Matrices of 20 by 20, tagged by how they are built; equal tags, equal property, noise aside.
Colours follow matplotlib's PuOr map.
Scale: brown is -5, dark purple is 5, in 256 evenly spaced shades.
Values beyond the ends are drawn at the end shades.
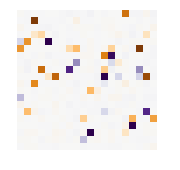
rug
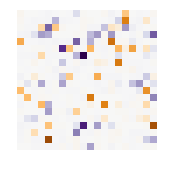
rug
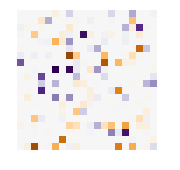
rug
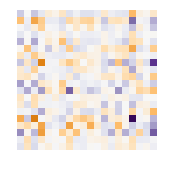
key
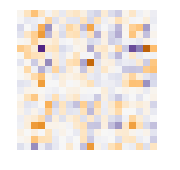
key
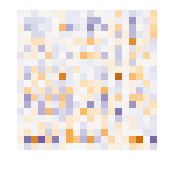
key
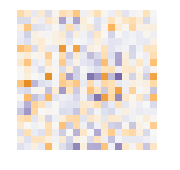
key
